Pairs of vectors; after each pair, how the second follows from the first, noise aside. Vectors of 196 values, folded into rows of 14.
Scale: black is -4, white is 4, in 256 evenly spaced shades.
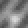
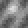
reversed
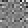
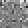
sign-scrambled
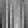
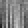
copied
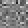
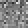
sign-scrambled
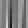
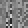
sign-scrambled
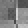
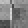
reversed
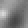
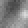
reversed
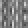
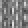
copied
